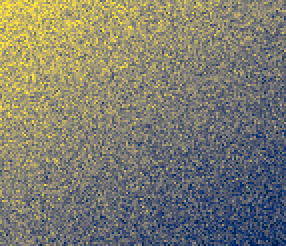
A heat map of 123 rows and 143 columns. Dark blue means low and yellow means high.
Ninth with the highest average: top left. Slope: up to the top left. Grain: fine. Ninth with the lowest average: bottom right. Mirror symmetry: none.
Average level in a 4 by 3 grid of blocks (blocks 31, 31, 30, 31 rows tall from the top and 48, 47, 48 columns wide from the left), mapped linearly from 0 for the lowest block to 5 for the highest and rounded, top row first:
5 4 3 / 4 3 2 / 3 2 1 / 2 1 0
